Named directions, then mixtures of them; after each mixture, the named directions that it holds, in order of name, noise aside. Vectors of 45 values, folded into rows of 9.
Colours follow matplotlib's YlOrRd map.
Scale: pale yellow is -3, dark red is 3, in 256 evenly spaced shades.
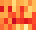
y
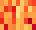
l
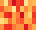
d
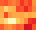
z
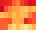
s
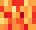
d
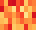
d, s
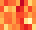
l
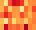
d, l, y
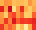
y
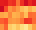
s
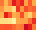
d, z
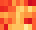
l, s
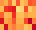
l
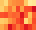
d, s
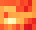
z
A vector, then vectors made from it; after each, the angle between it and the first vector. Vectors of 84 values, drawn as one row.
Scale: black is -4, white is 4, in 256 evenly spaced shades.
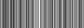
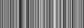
partly aligned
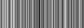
nearly opposite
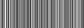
orthogonal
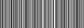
orthogonal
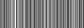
orthogonal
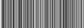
partly aligned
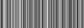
partly opposed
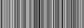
nearly opposite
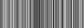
nearly opposite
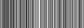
nearly parallel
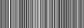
partly aligned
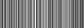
orthogonal
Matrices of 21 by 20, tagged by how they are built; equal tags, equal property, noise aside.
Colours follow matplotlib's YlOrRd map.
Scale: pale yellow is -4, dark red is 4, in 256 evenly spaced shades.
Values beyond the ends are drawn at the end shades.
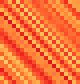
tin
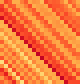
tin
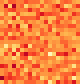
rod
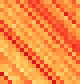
tin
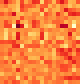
rod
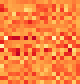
rod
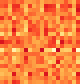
rod
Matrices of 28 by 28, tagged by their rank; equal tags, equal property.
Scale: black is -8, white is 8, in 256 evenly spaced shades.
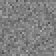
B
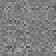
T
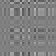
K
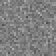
B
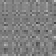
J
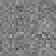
T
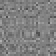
T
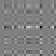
K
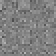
T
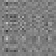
J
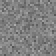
B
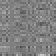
J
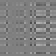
K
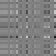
K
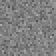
B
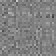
T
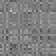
J
